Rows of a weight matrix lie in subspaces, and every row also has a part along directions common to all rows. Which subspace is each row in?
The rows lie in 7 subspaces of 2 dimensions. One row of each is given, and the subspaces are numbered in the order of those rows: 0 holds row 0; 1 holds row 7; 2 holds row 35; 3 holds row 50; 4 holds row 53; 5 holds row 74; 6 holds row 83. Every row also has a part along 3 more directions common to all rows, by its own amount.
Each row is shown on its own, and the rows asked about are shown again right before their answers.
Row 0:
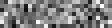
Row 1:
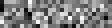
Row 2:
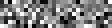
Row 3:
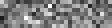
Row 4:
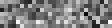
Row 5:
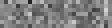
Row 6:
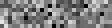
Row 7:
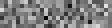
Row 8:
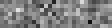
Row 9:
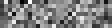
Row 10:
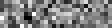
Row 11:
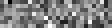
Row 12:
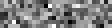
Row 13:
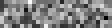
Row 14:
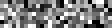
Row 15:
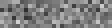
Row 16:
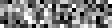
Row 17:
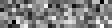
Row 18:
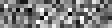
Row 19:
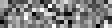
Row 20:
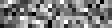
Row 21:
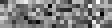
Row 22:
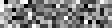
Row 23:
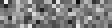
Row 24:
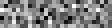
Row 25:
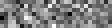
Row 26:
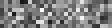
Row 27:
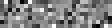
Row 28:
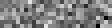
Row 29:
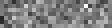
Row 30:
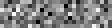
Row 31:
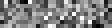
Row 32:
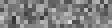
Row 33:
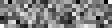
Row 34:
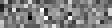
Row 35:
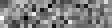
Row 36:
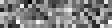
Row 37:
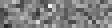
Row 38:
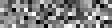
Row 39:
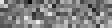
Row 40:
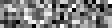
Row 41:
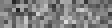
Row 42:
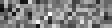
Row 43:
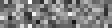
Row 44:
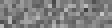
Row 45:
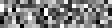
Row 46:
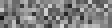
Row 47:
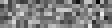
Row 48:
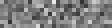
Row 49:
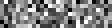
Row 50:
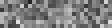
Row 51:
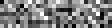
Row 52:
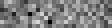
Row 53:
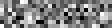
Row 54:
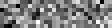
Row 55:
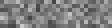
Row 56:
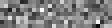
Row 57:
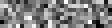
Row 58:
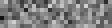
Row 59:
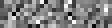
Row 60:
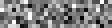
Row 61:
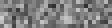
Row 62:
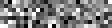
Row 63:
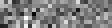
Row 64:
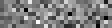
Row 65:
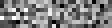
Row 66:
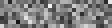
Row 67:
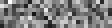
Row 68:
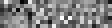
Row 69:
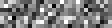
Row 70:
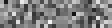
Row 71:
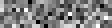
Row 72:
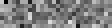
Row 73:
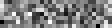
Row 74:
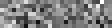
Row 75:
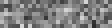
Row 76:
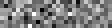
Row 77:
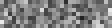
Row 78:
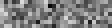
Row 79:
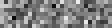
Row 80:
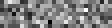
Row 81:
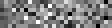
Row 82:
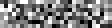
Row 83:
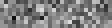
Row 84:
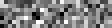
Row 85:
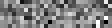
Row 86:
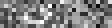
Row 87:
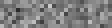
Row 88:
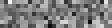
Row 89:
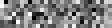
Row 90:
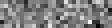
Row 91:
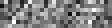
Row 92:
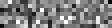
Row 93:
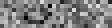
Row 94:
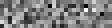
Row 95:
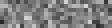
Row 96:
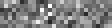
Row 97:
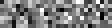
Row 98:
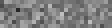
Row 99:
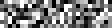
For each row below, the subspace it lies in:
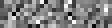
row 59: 6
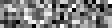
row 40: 2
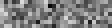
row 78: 5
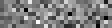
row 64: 0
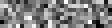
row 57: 1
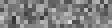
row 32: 6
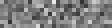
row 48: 4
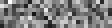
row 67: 1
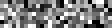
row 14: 1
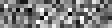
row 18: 6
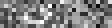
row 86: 2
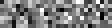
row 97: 3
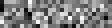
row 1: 0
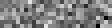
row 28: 0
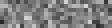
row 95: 1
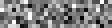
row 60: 5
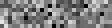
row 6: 4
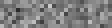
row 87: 4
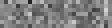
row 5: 6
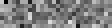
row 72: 6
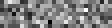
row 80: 1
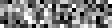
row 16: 2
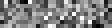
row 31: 1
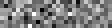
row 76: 6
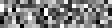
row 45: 1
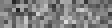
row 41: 5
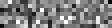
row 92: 2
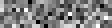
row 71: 0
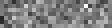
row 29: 5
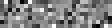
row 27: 0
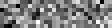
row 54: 5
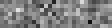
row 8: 4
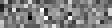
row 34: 1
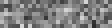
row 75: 3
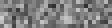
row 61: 5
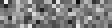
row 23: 6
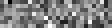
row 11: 1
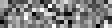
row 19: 0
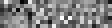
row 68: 2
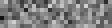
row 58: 2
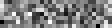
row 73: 0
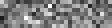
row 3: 3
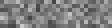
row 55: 6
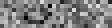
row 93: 2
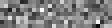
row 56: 0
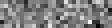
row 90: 1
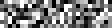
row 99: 4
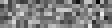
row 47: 3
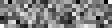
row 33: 2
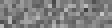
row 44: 4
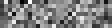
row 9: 4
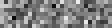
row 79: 5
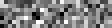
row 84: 4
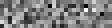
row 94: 4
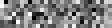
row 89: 0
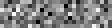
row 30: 6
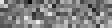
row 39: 3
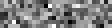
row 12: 5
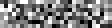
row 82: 3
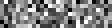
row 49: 6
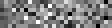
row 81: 0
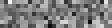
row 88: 1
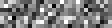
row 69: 5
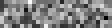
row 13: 0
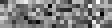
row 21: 3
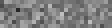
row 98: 4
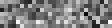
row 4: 3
